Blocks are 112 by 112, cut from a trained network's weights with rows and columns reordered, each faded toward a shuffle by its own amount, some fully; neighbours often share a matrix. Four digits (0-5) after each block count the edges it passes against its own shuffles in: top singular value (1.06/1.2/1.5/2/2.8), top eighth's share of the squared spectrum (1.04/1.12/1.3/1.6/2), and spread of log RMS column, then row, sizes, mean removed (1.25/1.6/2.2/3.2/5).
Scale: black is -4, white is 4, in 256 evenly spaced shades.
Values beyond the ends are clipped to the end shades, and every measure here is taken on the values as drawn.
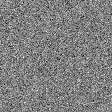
1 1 0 0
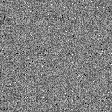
3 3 0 1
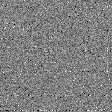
3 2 0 2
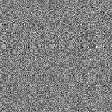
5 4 1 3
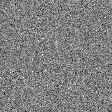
2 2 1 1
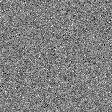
2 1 0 0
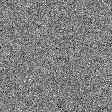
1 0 0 0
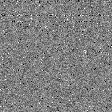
3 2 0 2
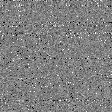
3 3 0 2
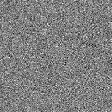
4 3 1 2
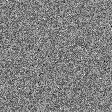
2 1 0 0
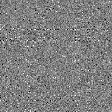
4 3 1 2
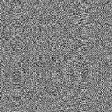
4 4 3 2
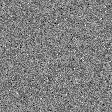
0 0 0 0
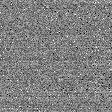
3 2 0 0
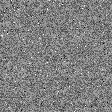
1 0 0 0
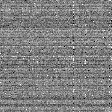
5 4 2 2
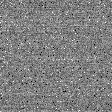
2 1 0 0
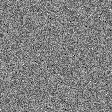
2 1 0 0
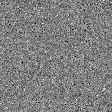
1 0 0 0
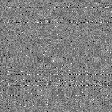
4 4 0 3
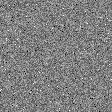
0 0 0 0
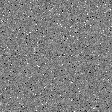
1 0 0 0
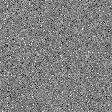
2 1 1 0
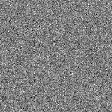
3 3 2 0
